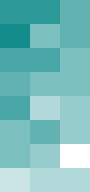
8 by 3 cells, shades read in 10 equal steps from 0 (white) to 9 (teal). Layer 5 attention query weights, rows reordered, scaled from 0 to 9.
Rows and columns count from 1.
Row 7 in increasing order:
0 4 5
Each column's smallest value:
2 3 0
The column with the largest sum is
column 1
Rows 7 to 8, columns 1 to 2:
5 4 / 2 3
